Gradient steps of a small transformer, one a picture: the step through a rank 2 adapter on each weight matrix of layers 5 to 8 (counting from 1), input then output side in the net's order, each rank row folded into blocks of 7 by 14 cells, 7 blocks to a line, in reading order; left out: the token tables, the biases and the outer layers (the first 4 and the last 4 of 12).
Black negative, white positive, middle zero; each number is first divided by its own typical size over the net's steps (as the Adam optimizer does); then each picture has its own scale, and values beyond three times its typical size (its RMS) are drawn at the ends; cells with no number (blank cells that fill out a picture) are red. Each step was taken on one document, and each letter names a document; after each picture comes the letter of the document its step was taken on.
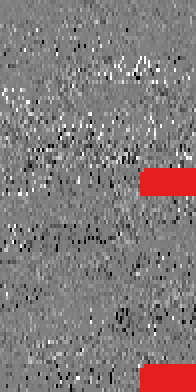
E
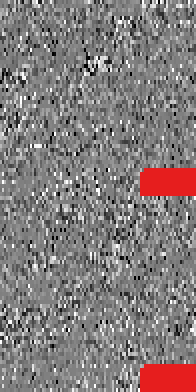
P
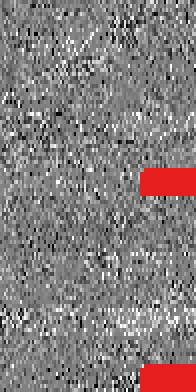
P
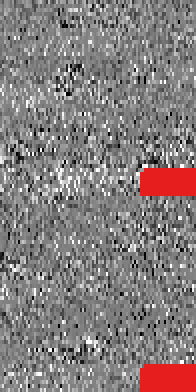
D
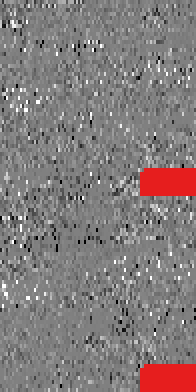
E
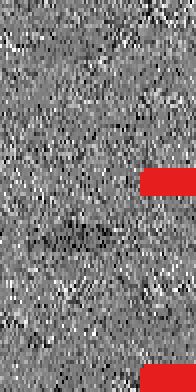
P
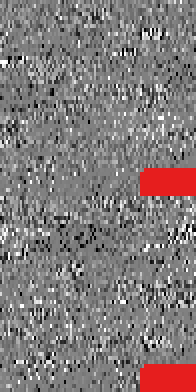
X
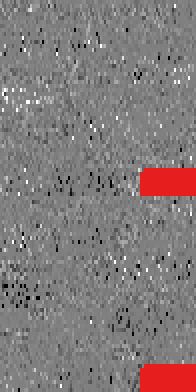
E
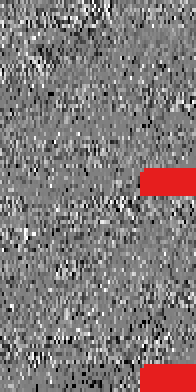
X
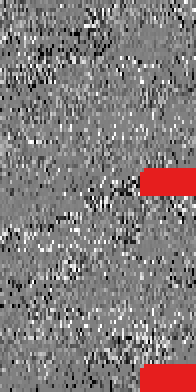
X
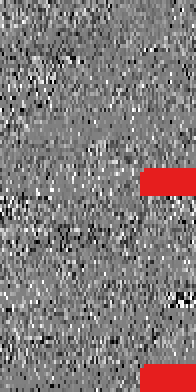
X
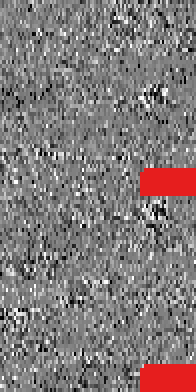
P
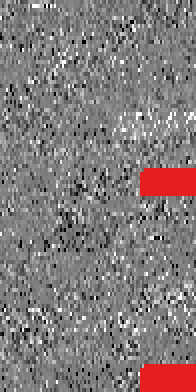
P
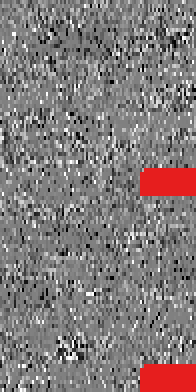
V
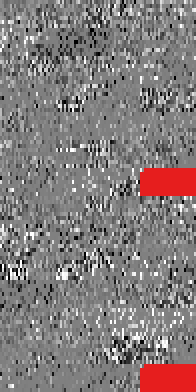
X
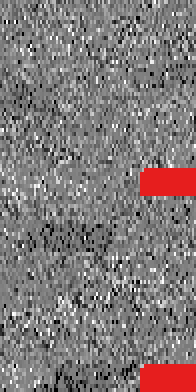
P
